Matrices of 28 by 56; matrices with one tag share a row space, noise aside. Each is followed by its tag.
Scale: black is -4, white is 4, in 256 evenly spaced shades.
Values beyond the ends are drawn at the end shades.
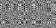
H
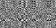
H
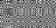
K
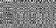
K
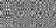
K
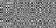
K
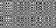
K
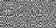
K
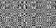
H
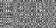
K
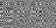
K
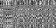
K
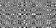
H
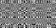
H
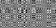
H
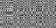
K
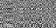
K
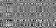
K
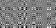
H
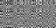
K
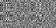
K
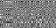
K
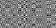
H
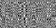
H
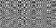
H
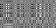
K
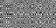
K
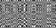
H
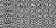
K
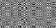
H
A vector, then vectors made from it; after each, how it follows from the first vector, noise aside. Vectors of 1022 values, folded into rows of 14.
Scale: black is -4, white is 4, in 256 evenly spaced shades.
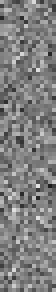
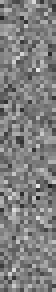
copied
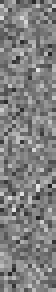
sign-scrambled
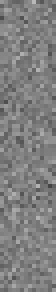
shrunk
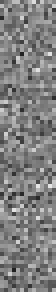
sign-scrambled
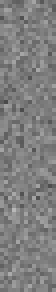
shrunk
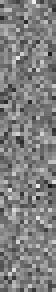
copied
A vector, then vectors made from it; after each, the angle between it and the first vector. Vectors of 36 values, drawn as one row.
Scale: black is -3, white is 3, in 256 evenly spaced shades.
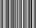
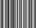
nearly parallel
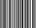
nearly opposite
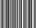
nearly parallel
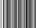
orthogonal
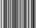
orthogonal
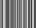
nearly parallel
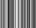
orthogonal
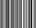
nearly parallel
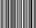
nearly parallel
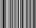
partly opposed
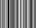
partly aligned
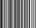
orthogonal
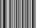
nearly opposite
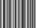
partly opposed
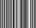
orthogonal
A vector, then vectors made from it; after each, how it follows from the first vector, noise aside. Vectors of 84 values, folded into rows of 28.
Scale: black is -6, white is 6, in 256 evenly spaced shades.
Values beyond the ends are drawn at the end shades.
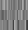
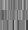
copied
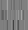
partly zeroed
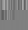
partly zeroed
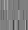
partly zeroed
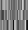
scaled up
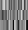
scaled up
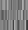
copied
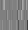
partly zeroed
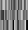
scaled up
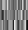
scaled up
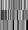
scaled up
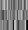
scaled up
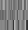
copied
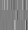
partly zeroed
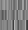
copied
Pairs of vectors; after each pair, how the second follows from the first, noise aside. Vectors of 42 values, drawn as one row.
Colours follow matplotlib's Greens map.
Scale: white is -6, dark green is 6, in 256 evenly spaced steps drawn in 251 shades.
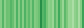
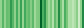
scaled up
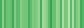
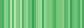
reversed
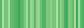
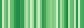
scaled up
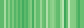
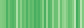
wrapped around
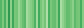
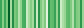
scaled up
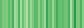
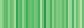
wrapped around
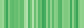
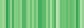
reversed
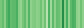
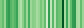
scaled up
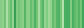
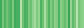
reversed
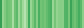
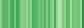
reversed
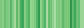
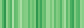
wrapped around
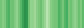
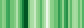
scaled up
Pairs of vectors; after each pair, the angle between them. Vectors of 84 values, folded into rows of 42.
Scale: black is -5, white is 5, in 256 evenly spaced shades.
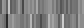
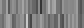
partly opposed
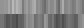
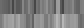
nearly opposite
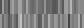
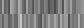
nearly parallel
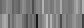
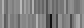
partly opposed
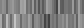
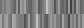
partly aligned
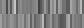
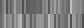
partly aligned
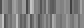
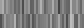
partly opposed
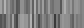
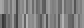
partly aligned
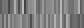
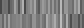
nearly parallel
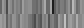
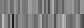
orthogonal
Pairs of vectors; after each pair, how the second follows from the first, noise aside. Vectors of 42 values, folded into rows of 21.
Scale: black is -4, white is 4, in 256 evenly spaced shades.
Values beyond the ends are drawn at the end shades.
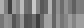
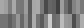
reversed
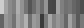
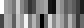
scaled up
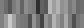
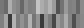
sign-scrambled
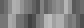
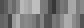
reversed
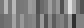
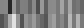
reversed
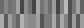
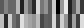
scaled up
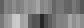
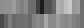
reversed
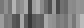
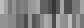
reversed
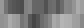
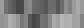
copied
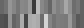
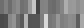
sign-scrambled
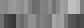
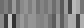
sign-scrambled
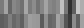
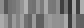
sign-scrambled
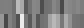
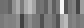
reversed
